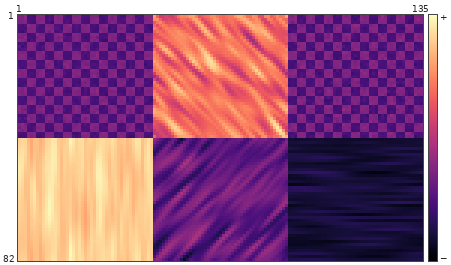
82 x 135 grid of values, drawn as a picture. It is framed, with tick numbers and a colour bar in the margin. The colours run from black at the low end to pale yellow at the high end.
It is made of 2 by 3 panels. Panel 1,1: low, checkered. Panel 1,2: high, slanting down to the right. Panel 1,3: low, checkered. Panel 2,1: very high, streaked downward, faint in contrast. Panel 2,2: low, slanting up to the right. Panel 2,3: very low, streaked across, faint in contrast.
